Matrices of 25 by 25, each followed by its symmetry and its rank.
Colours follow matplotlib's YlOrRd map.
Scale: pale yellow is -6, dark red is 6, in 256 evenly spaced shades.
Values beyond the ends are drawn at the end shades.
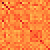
symmetric, rank five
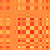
symmetric, rank one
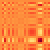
symmetric, rank one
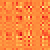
neither, rank two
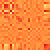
symmetric, rank three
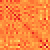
symmetric, rank five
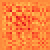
symmetric, rank three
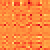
neither, rank three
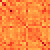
symmetric, rank five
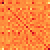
symmetric, rank five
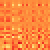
neither, rank two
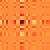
symmetric, rank one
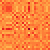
symmetric, rank three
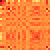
symmetric, rank three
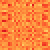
neither, rank three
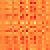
neither, rank two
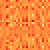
neither, rank three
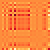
symmetric, rank one
